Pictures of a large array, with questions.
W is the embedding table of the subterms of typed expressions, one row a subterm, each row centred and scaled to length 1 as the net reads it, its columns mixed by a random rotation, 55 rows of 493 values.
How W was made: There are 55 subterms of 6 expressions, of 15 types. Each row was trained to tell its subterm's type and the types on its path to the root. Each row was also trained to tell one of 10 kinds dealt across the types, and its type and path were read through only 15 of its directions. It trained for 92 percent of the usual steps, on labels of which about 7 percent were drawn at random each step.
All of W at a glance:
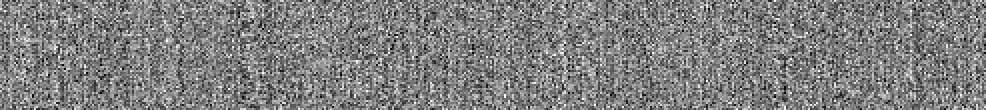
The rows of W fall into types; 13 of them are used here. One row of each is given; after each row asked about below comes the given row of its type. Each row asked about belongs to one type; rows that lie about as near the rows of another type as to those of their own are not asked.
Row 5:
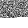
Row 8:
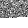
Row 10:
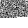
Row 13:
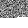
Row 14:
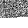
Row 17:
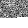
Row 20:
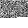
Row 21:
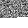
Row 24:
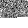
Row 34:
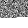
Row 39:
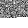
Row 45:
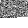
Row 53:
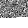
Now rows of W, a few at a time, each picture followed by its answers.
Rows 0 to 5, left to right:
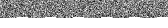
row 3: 20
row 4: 21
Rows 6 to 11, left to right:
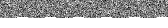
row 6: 17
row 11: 13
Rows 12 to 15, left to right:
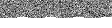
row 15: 5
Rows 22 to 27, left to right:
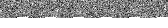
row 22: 24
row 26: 24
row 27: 53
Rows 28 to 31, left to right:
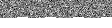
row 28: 21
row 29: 14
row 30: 39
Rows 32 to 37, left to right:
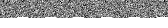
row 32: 14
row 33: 20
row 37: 34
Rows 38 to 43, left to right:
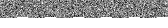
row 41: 39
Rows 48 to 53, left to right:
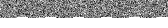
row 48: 21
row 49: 14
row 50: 20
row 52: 13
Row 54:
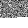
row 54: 53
